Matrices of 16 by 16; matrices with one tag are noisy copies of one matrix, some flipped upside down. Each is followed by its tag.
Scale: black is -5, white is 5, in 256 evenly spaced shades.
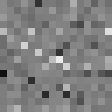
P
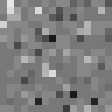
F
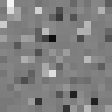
F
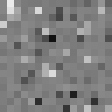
F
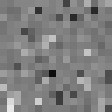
F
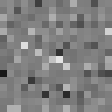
P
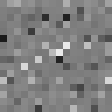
P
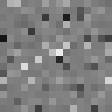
P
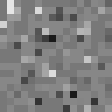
F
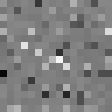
P
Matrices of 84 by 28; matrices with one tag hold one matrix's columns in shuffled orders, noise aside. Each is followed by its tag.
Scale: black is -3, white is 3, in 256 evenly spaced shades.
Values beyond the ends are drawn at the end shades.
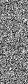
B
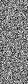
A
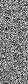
A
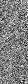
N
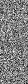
B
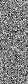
N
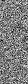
N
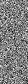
N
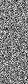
A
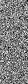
A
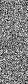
B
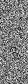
A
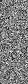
A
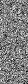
B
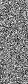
N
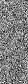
N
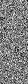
A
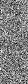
B
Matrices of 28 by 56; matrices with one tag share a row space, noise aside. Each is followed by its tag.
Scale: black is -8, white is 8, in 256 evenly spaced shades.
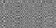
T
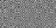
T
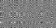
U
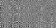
U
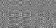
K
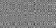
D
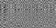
T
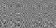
T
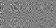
U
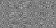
K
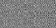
D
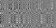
U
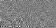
U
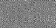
D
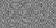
K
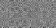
K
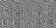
T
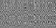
D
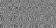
U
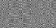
K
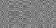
K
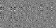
U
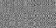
D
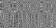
U
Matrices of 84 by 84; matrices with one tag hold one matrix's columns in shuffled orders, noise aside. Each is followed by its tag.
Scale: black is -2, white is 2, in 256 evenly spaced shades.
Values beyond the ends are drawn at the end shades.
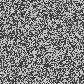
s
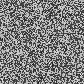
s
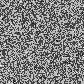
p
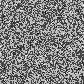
p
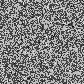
s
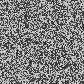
p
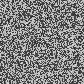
p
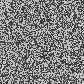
p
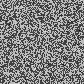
s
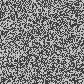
s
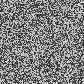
s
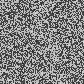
p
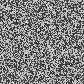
s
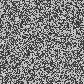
p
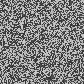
s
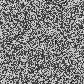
p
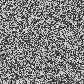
p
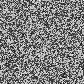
s
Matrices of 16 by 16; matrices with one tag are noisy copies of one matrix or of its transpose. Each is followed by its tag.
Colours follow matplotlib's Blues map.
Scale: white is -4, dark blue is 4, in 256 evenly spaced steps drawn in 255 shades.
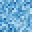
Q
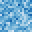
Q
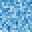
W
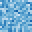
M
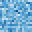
M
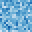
W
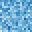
W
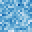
Q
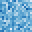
W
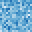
W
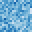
Q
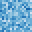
W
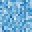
M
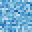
M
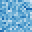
W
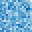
W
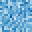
M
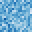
Q
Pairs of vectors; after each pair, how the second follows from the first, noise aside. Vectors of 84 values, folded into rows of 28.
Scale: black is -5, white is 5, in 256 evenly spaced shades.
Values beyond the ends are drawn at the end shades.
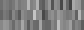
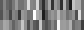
scaled up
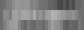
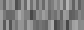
shuffled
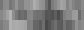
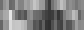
scaled up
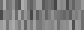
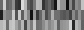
scaled up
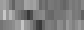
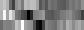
scaled up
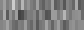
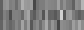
shuffled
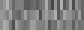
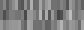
shuffled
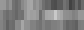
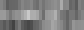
reversed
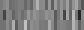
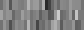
shuffled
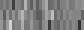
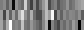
scaled up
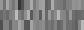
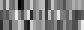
scaled up
